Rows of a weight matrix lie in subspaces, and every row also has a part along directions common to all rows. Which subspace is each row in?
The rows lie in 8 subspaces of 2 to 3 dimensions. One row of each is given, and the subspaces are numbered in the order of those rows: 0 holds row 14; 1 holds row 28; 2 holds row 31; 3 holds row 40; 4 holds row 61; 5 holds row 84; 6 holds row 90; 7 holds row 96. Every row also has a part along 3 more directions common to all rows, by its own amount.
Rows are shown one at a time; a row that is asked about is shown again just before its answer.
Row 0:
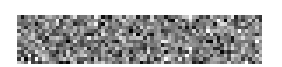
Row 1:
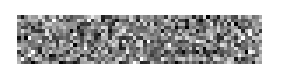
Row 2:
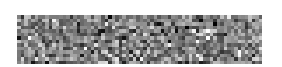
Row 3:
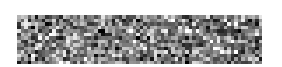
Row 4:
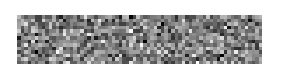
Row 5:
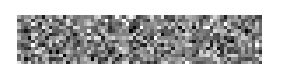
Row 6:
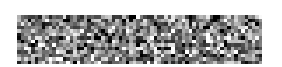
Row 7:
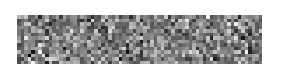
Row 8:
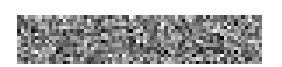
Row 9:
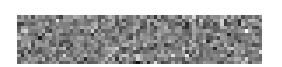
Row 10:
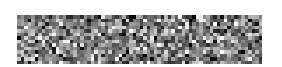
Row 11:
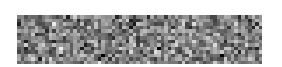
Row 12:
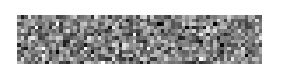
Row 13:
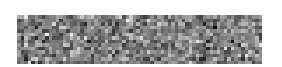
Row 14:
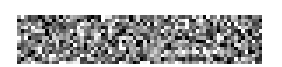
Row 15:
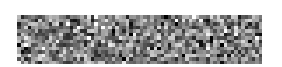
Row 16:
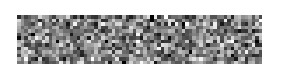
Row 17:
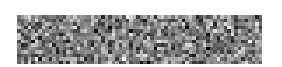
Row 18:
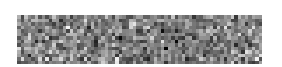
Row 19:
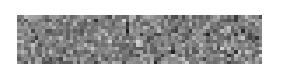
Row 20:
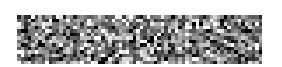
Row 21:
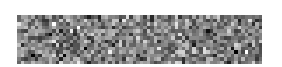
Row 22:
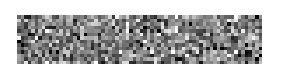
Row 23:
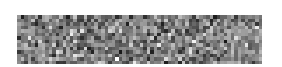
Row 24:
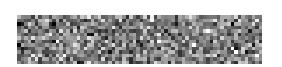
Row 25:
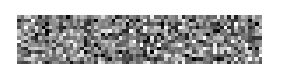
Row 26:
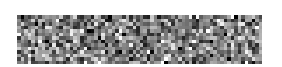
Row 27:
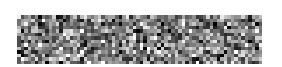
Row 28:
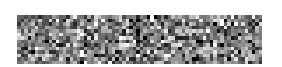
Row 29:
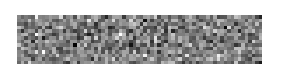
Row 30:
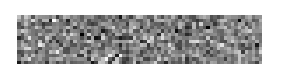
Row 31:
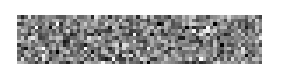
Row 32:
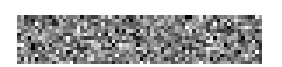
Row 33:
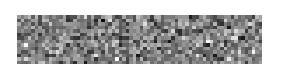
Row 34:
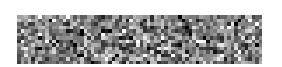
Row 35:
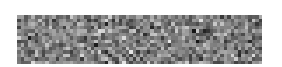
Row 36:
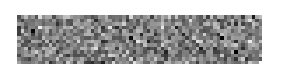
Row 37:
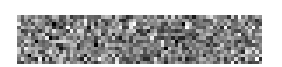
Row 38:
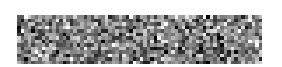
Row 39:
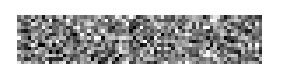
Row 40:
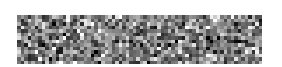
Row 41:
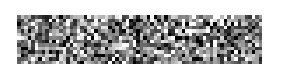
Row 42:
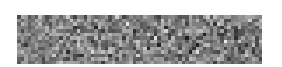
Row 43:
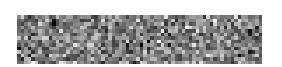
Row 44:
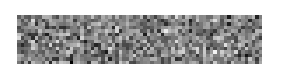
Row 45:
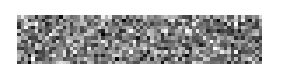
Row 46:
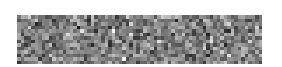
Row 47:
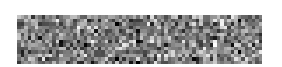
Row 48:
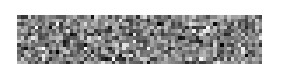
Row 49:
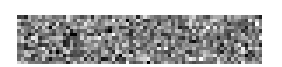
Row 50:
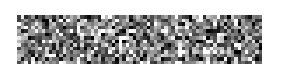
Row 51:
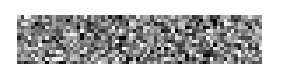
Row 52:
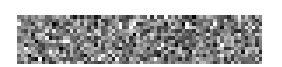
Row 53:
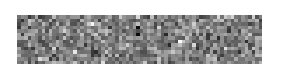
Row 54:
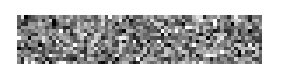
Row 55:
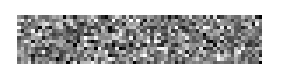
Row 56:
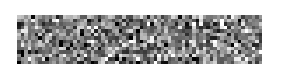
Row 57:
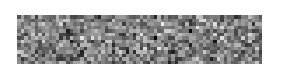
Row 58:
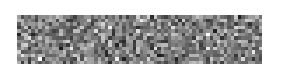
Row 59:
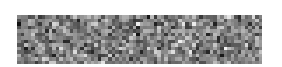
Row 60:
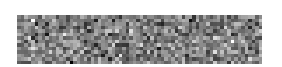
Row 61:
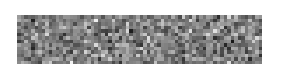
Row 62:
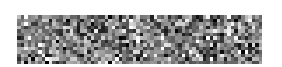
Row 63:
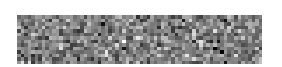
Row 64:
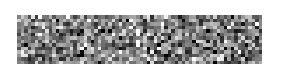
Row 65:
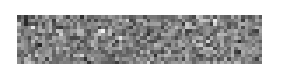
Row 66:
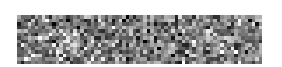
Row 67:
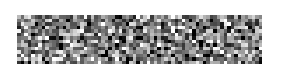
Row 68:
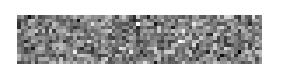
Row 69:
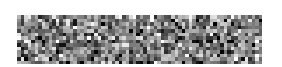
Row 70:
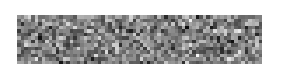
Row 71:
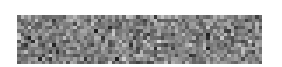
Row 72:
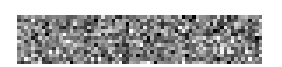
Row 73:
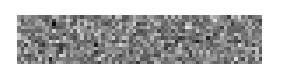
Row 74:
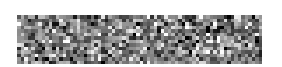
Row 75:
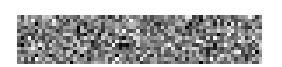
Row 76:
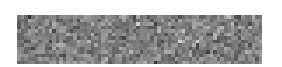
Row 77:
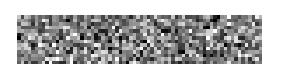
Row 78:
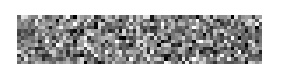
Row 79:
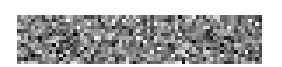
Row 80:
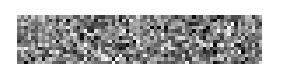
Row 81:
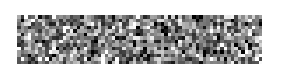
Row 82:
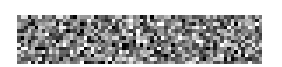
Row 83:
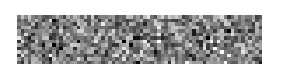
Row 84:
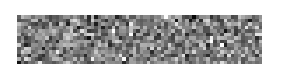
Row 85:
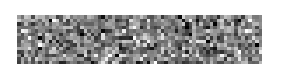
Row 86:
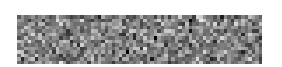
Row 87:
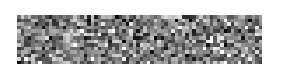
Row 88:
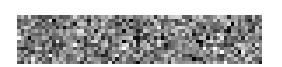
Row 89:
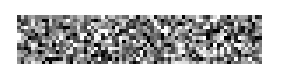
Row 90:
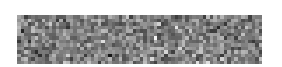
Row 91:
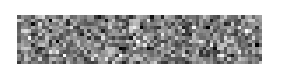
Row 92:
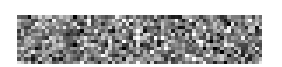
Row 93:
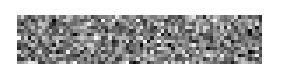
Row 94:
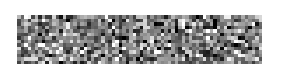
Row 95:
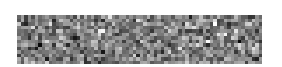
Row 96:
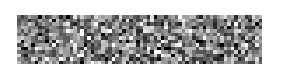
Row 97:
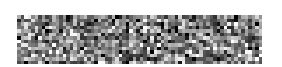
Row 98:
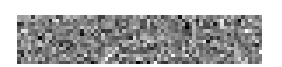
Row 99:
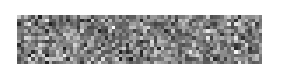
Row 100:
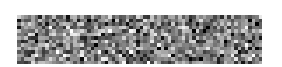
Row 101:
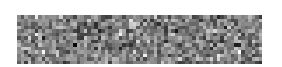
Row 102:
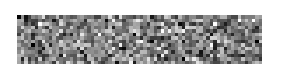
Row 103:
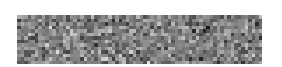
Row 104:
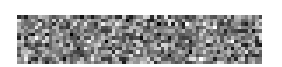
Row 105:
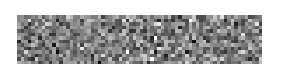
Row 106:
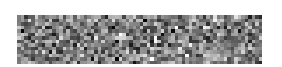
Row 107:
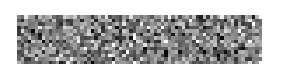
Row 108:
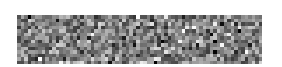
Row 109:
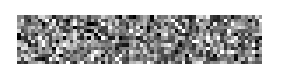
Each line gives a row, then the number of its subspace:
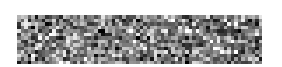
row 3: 1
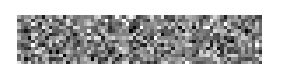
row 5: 7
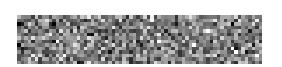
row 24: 0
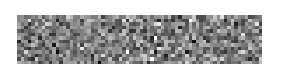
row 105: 6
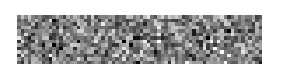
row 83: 5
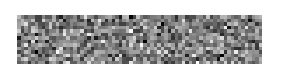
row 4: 6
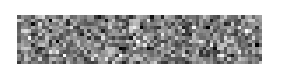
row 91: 7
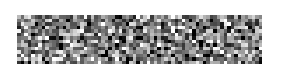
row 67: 5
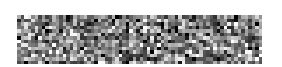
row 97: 4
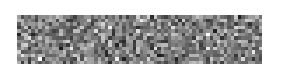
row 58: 5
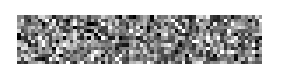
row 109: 3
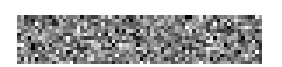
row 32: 4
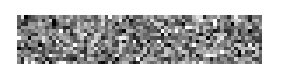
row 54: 0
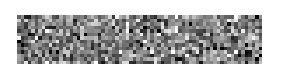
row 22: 4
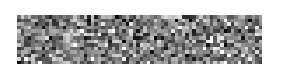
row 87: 5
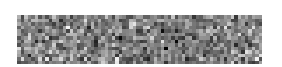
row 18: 3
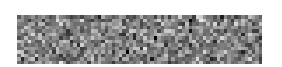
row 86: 6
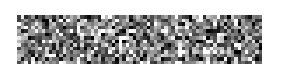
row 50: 0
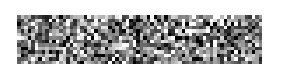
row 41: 1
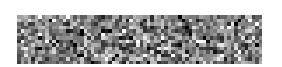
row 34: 7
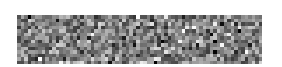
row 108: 3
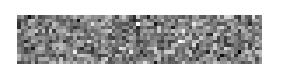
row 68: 3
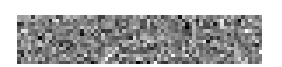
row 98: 7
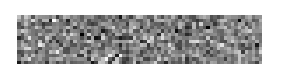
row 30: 7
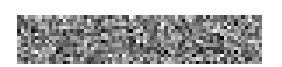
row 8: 6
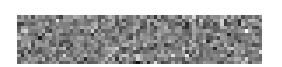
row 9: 7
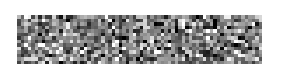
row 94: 1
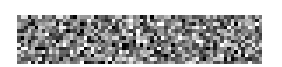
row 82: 2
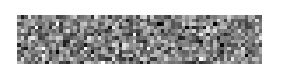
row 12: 2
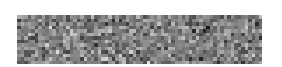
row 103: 2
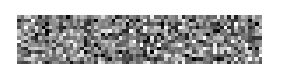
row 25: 4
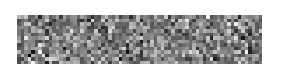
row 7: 0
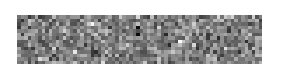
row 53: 3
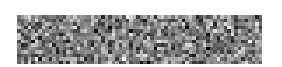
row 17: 5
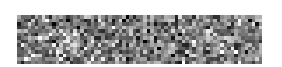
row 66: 0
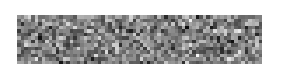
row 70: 1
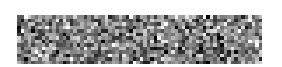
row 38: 6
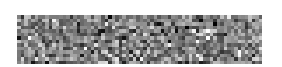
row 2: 2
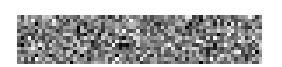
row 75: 4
